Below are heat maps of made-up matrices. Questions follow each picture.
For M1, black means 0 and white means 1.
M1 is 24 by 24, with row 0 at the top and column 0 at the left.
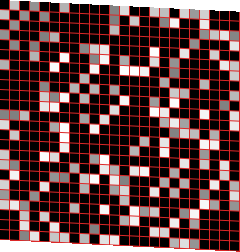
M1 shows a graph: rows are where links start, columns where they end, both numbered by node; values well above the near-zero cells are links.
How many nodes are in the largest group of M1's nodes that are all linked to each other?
5
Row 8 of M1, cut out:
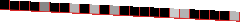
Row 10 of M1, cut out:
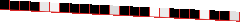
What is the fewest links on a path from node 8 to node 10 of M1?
2
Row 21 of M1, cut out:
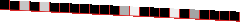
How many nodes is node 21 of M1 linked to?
6
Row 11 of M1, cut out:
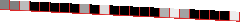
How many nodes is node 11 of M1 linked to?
9
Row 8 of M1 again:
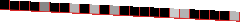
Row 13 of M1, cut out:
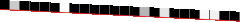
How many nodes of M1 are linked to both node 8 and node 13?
0
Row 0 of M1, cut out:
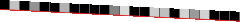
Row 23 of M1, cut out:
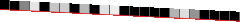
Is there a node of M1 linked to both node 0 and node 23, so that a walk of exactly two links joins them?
yes
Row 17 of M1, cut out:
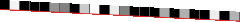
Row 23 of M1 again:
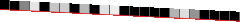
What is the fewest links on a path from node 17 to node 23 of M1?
1
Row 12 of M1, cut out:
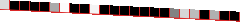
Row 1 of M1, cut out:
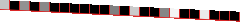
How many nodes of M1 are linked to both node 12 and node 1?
2
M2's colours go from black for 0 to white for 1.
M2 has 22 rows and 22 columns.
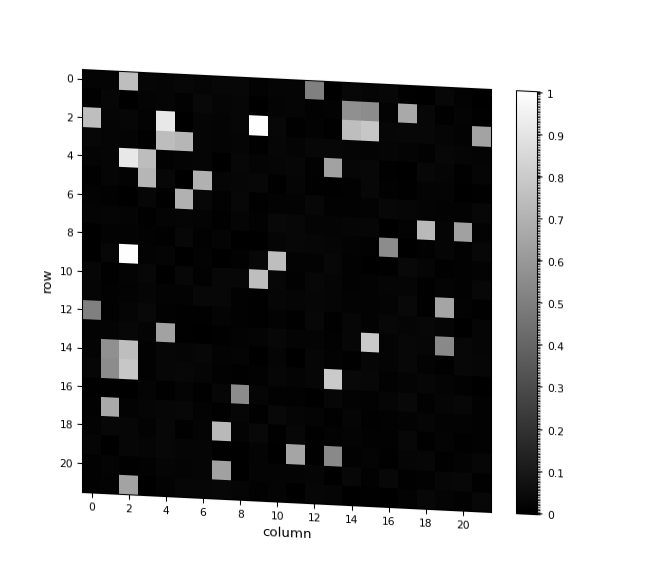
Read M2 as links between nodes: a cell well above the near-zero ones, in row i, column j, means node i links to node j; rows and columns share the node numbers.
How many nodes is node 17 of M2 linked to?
1
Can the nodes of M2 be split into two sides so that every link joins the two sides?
yes
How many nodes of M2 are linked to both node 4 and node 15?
2
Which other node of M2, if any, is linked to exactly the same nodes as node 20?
node 18
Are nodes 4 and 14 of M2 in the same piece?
yes
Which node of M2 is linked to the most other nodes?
node 2
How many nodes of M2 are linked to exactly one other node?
10
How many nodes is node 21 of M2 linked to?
1
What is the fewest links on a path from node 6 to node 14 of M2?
5
